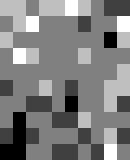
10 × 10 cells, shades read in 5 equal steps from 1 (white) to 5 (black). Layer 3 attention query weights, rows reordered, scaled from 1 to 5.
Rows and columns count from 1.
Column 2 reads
2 2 3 1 3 3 3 5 5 5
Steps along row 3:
up same same same same same same up down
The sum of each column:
32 32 29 29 31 33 29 31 28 28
